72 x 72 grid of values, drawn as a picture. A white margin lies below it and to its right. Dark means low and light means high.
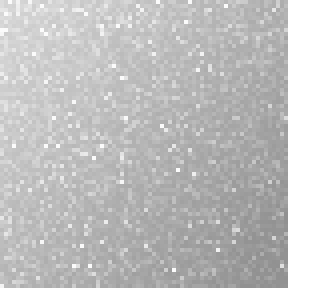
Odd rows or columns: none. Mirror symmetry: none. Slope: up to the top left. Ninth with the lowest average: bottom right. Average level on the scale: 70%. Ninth with the highest average: top left. Grain: fine.
